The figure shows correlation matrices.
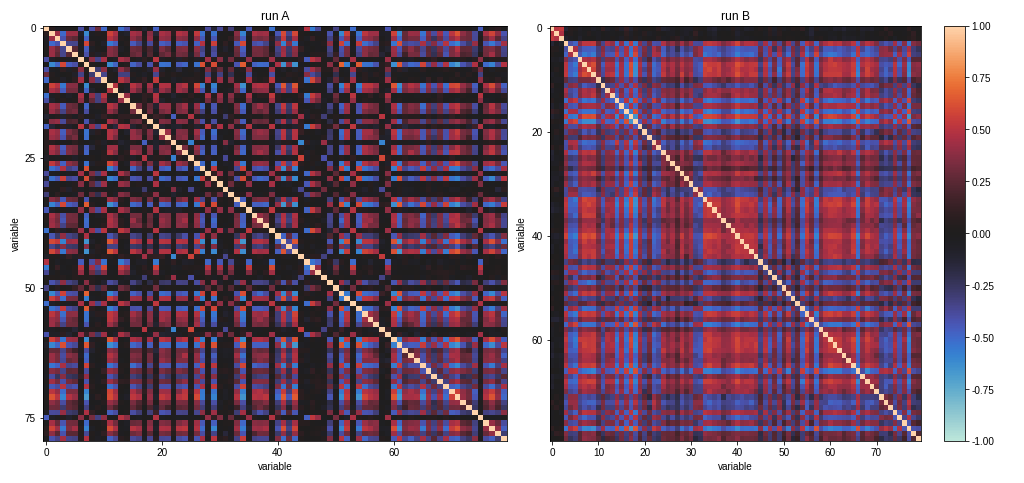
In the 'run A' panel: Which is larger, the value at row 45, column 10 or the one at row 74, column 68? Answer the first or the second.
the second
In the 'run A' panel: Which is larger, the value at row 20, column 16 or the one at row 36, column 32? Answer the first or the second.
the first
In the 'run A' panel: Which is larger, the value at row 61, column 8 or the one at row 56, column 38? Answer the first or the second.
the second
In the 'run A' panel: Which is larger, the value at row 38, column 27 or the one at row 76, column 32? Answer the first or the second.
the second
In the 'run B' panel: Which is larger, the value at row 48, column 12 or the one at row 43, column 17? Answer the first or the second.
the second
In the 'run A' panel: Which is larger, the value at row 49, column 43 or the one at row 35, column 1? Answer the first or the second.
the second
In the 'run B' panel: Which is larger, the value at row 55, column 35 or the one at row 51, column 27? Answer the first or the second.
the first
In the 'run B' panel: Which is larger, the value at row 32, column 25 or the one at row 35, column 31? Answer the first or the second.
the first
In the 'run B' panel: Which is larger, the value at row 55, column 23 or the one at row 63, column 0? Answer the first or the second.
the second
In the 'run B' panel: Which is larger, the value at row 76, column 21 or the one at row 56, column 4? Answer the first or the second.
the first
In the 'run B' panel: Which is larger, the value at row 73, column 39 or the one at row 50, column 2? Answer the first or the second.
the second
